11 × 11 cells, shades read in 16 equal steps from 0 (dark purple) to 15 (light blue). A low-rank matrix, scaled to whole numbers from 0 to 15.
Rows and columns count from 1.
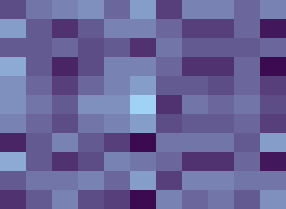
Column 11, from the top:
9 1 7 0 4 5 4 11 1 8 10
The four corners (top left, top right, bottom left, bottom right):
5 9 3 10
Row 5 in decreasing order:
11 10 9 7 7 7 6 6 5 4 4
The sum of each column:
86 74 65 76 83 88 68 69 68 76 60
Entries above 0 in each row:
11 11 11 10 11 11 11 10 11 11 10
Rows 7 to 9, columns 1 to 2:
9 7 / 2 6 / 12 6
